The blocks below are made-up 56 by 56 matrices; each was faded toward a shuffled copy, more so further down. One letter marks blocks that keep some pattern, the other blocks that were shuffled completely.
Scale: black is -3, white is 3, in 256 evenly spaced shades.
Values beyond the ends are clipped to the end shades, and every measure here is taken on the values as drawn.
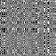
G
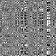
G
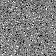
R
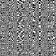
G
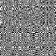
G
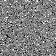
R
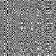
G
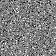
R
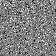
R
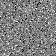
R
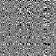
G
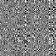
G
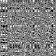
G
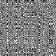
G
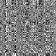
G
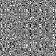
G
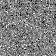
R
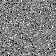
R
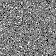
R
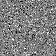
R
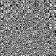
G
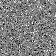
R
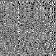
G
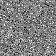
R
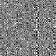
G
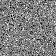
R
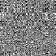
G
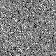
R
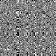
G
